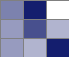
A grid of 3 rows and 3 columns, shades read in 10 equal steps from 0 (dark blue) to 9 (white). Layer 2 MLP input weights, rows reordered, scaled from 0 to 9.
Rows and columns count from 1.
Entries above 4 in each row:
1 2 2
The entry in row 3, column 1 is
5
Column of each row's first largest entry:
3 3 2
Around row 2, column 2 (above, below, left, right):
0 6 5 6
